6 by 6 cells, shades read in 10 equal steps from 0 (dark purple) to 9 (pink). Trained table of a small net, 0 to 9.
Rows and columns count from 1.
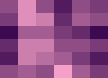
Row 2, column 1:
3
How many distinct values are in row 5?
5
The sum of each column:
14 40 33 24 23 14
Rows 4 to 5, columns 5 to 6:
4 3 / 3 1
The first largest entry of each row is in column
2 2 2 2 2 4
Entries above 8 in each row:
0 0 0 0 0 1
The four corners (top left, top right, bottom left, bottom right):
4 3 4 3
